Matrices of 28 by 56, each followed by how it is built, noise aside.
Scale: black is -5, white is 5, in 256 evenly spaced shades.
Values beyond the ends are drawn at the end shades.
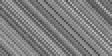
Toeplitz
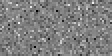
noise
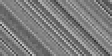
Toeplitz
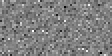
noise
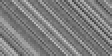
Toeplitz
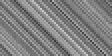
Toeplitz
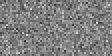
noise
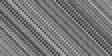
Toeplitz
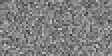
noise
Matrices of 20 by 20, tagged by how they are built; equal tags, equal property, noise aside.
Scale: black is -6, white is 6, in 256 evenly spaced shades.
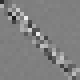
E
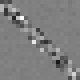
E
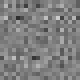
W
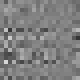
W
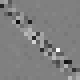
E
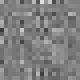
W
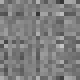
W
